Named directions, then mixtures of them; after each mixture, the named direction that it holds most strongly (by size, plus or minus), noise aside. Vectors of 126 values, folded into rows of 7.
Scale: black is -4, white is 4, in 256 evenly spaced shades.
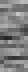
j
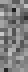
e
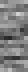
j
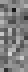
e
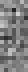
e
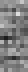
j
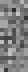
e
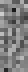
e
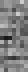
j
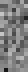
e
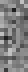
e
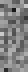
e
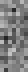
e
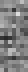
j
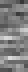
j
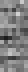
j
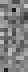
e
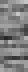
j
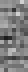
j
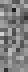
e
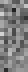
e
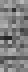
j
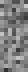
e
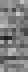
j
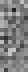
e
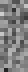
e
